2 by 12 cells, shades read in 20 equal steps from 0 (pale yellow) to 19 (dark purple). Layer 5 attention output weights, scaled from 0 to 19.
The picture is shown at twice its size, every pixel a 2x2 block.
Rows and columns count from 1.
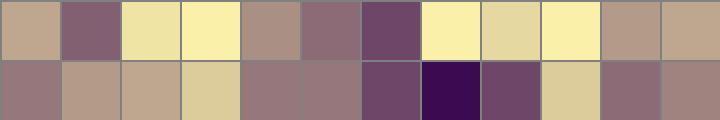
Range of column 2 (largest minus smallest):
5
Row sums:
67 116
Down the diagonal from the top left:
6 7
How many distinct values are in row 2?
8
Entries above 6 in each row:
5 9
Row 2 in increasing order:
3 3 6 7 9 10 10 10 11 14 14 19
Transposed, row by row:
6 10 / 12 7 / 1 6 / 0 3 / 8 10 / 11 10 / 14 14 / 0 19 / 2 14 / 0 3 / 7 11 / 6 9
